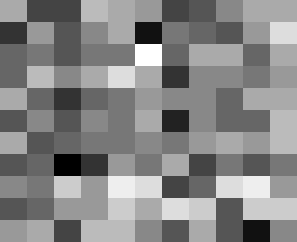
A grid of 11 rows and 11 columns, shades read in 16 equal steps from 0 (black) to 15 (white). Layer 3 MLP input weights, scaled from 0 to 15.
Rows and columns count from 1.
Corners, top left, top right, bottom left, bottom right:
10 10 9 8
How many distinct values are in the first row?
6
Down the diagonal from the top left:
10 9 5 10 7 10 7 4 13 12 8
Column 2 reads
4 9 7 11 6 8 5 6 7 6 10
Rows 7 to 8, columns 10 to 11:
9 11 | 5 7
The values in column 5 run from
7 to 14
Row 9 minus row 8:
3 1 12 6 5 6 -6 2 6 9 2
